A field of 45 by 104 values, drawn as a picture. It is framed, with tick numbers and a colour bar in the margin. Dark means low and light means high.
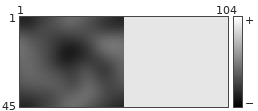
The table splits into one row of 2 panels. Panel 1,1: low, smooth. Panel 1,2: very high, flat.
